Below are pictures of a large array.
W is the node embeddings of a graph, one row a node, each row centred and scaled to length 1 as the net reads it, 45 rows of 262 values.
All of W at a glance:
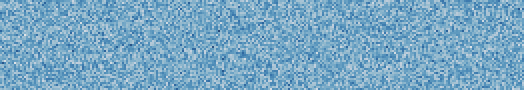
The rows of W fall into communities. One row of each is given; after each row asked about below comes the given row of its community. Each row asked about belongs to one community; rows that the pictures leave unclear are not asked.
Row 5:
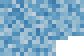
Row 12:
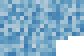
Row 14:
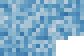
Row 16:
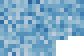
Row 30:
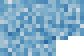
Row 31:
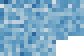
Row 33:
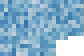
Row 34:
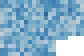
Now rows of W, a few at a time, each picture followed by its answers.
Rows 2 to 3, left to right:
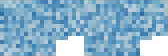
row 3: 12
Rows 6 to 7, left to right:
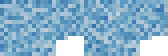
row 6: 31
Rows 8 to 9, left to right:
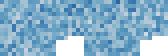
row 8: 16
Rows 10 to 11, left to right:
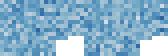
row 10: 5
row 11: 33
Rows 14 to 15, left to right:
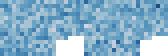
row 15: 16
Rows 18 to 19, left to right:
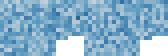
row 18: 12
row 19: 30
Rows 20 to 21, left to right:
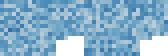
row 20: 31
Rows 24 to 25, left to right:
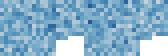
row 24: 5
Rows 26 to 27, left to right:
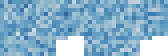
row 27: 14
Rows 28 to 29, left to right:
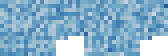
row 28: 14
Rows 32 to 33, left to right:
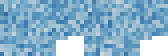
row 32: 33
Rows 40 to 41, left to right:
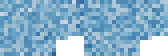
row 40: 12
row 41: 31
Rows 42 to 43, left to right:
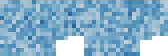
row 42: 16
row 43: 34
